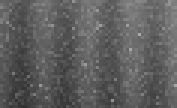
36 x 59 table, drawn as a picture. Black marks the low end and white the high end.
Odd rows or columns: none. Stripes: upright, repeating 4 times. Slope: up to the top right. Ninth with the highest average: top right.
